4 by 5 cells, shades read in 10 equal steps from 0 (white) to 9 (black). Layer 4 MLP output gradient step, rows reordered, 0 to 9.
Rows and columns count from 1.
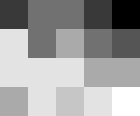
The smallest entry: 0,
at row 4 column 5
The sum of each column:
12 12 11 16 18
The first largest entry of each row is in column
5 5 4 1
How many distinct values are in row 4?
4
